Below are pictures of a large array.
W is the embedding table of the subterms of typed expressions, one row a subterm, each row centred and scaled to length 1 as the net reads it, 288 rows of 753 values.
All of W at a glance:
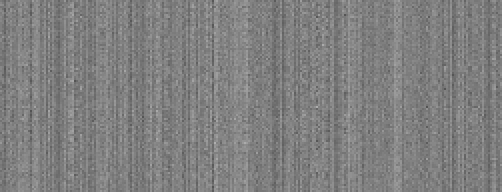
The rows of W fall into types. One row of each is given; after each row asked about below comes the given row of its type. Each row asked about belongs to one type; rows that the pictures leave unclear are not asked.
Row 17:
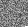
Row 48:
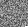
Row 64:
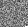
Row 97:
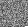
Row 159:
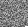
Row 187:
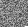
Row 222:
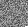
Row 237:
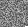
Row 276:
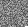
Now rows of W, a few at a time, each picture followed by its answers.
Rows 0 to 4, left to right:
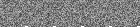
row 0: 187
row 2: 237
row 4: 97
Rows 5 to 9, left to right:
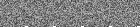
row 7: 48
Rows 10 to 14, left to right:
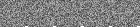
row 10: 97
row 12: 276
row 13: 237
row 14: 187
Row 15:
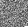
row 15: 187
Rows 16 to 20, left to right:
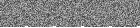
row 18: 64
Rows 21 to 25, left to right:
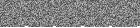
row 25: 48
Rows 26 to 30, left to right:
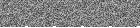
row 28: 159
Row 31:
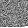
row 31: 97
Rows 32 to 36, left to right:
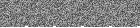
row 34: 17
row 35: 222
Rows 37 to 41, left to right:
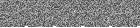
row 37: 187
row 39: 222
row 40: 276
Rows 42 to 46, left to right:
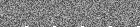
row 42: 48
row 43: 276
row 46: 97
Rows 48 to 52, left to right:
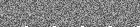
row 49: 48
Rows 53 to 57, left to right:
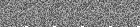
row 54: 64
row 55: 64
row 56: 48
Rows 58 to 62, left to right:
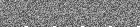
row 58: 187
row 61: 187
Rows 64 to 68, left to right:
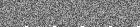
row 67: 222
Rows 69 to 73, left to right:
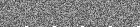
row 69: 48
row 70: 237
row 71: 187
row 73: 222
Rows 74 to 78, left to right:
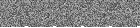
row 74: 237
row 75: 159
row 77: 17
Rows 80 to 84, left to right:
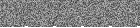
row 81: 97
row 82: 276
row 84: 237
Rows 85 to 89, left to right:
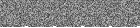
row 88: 276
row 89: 17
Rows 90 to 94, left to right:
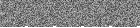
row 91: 222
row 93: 17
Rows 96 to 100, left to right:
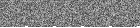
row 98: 237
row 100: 48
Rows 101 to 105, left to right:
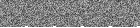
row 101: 222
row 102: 222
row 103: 276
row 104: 187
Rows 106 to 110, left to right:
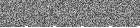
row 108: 48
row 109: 17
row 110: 187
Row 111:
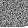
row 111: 97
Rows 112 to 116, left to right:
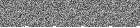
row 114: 17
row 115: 222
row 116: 187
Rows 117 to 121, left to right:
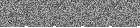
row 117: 237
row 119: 48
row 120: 276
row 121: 48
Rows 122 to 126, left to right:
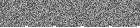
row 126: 17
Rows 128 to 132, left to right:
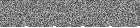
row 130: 159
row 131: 276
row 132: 237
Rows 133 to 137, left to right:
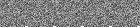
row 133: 48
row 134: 237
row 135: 187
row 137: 159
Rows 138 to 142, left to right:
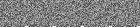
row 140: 187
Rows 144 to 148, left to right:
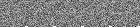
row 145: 237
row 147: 159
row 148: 187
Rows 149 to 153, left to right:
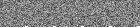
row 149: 64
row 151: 187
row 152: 276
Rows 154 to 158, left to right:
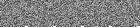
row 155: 64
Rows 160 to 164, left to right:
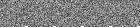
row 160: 17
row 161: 159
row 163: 222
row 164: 276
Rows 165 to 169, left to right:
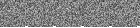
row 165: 48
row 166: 64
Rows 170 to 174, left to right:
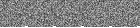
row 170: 17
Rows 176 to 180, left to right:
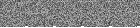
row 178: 97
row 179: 97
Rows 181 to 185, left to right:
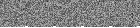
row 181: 17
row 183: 222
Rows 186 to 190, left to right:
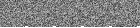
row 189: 222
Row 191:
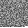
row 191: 159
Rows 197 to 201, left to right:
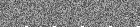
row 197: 17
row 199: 64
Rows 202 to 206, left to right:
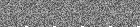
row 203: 48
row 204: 237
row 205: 222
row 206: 48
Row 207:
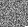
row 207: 237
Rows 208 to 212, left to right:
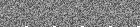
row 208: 48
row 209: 159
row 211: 222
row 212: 48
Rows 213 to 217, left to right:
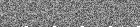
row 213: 48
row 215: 187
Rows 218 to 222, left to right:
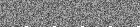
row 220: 64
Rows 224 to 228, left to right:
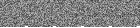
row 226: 17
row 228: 17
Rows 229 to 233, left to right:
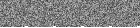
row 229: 276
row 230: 64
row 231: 159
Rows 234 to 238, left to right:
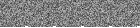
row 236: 64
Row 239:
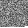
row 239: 237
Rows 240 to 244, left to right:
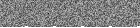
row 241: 97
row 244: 48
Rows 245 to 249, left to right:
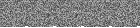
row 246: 17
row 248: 159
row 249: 237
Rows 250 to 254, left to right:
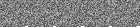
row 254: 187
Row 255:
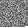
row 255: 237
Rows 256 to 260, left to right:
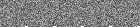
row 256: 64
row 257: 97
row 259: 64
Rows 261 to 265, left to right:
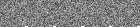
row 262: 17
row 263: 48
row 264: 276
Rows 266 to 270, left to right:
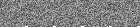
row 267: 159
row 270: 97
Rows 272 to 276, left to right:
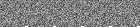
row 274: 237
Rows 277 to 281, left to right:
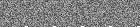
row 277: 237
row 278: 237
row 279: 237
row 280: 187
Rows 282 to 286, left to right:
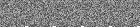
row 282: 48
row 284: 159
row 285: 237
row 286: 159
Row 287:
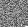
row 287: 187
